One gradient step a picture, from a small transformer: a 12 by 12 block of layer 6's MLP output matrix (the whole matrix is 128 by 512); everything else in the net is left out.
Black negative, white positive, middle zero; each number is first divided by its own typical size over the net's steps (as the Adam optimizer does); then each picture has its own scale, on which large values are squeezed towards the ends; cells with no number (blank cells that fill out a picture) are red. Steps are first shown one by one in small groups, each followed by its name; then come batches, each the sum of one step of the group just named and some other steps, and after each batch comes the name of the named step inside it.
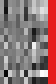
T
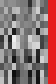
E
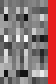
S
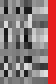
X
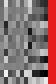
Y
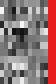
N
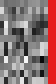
N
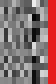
X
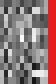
X
